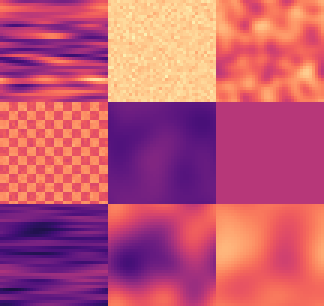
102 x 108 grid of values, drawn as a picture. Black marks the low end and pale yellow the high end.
The table splits into 3 rows of 3 panels. Panel 1,1: middling, streaked across, strong in contrast. Panel 1,2: very high, fine-grained, faint in contrast. Panel 1,3: high, blotchy. Panel 2,1: high, checkered. Panel 2,2: low, smooth, faint in contrast. Panel 2,3: middling, flat. Panel 3,1: low, streaked across. Panel 3,2: middling, smooth, strong in contrast. Panel 3,3: high, smooth.
